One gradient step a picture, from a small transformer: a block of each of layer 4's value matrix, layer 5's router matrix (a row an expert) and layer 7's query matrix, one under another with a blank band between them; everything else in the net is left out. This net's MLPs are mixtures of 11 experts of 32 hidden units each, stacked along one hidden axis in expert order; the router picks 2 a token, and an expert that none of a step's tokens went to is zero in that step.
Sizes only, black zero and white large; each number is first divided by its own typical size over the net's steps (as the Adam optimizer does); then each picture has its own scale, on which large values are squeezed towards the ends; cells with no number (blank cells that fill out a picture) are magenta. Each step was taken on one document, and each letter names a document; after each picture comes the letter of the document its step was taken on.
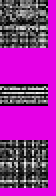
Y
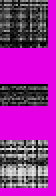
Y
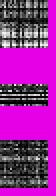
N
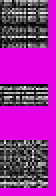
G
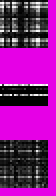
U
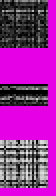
G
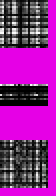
U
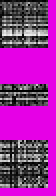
N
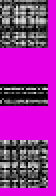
G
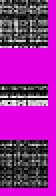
Y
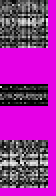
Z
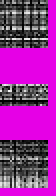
N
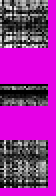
G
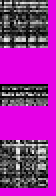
Z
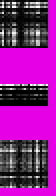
U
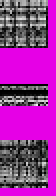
Z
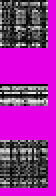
G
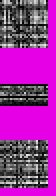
N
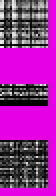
N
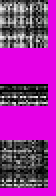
Y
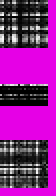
U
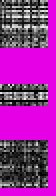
N
